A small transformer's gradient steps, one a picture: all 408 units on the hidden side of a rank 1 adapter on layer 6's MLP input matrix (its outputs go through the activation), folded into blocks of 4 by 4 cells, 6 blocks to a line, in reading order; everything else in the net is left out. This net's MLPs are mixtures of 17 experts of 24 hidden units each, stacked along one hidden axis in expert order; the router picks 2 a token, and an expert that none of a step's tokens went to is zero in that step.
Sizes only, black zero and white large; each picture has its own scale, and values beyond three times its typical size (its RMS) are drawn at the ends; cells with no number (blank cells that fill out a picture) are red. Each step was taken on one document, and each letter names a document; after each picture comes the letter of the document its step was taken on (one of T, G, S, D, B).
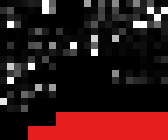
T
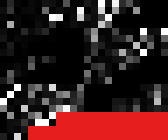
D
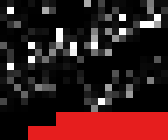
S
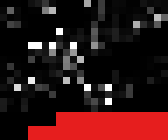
S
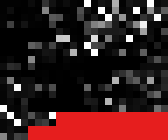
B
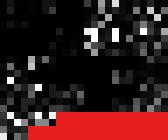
B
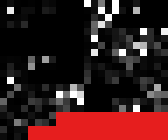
D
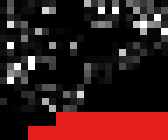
T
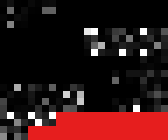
D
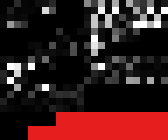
T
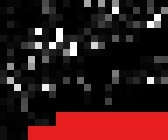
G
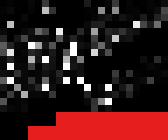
S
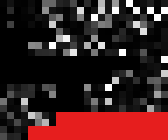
B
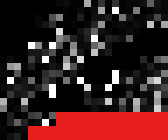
G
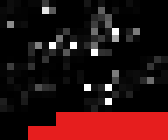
S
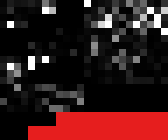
T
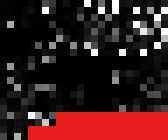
B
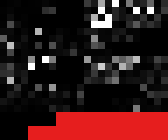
T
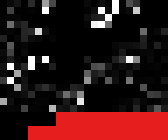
T
